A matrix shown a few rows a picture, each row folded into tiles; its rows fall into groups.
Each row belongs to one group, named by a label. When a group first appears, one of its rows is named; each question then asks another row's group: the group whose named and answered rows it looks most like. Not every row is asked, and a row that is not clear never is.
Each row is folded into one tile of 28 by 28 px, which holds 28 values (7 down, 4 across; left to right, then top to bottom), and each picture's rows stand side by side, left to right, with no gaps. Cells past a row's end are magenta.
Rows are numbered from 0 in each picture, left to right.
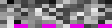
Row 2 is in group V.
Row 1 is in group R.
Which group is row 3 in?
R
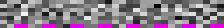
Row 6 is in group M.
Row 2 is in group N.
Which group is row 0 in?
V
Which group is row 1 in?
N
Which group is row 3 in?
R
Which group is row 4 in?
V
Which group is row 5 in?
V
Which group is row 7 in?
N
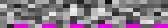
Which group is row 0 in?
N
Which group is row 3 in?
R
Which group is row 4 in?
N
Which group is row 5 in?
N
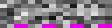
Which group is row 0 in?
V
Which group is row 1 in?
M
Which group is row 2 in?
M
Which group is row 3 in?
M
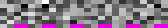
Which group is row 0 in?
N
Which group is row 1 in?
V
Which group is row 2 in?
R
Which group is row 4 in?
R
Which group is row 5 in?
M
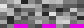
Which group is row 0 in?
V
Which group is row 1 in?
N
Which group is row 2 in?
N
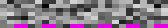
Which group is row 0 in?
M
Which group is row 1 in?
V
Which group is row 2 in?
N
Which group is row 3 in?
R
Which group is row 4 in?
V
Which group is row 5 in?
M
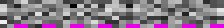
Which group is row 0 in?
V
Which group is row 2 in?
M
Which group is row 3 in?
M
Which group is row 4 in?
M
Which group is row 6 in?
N
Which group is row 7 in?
M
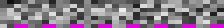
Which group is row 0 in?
R
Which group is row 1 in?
R
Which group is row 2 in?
R
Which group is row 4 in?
R
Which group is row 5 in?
V
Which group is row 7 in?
N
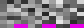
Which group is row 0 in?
M
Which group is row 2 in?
N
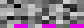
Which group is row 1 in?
V
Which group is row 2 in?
V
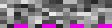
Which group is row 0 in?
N
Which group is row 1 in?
N
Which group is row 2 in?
V
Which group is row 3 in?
R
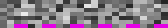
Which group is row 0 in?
M
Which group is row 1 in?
V
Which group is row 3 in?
V
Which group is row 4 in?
M
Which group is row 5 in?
R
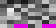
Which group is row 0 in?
R
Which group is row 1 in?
V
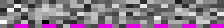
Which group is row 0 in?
R
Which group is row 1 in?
R
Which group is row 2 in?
V
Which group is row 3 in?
R
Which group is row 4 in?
N
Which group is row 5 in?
V
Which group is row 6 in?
M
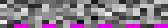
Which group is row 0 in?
V
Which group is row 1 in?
R
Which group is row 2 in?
M
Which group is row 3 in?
M
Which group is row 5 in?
N
